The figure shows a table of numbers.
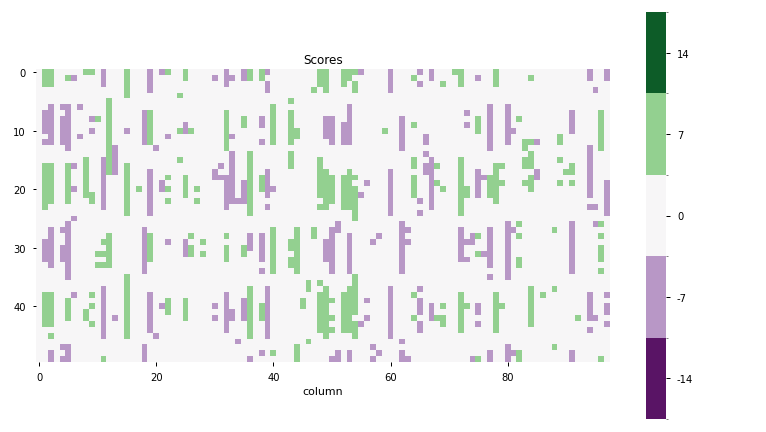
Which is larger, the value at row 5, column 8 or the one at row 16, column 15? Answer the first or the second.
the second
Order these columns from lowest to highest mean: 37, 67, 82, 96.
67, 37, 82, 96
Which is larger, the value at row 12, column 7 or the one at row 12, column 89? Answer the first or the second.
the second
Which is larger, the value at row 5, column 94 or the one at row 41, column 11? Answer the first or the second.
the first
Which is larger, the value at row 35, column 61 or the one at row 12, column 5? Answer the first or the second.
the first
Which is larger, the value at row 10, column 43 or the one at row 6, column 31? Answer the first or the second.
the first
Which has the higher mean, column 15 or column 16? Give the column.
15
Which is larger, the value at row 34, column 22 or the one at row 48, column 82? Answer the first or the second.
the second
